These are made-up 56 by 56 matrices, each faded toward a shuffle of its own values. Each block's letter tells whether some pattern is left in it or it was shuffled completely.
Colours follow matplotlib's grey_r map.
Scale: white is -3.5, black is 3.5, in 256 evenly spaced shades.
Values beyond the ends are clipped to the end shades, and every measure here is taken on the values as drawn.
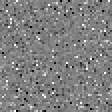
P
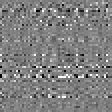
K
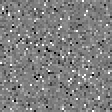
P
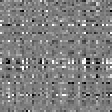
K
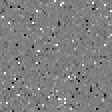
P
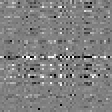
K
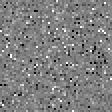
P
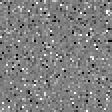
P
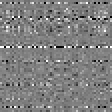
K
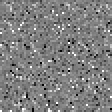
P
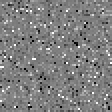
P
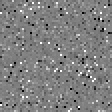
P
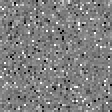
P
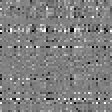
K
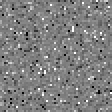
P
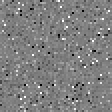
P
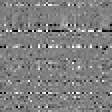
K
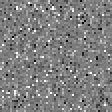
P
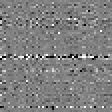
K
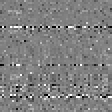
K
